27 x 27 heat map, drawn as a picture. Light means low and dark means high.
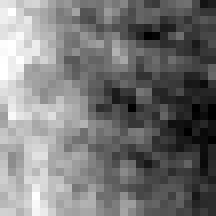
No row or column stands out. The field is mottled with small blotches. There is an overall slope up to the right. There are no regular stripes. The ninth with the highest average is the middle right.
